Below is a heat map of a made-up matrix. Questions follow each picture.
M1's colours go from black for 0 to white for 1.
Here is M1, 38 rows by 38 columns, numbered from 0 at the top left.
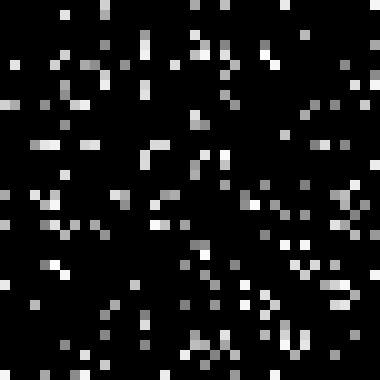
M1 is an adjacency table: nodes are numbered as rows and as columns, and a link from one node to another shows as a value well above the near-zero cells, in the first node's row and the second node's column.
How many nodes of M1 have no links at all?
1
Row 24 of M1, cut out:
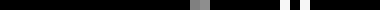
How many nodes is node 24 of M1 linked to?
4
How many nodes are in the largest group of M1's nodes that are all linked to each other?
2
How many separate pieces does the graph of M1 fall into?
2
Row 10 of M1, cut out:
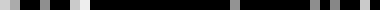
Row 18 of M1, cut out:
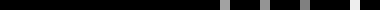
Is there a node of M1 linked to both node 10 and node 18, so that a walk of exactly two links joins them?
no
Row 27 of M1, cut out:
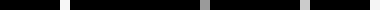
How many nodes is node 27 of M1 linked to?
4
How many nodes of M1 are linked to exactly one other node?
2
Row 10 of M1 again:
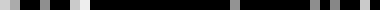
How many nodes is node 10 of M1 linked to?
9
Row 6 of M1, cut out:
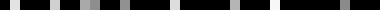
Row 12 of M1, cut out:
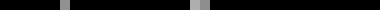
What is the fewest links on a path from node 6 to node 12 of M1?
1
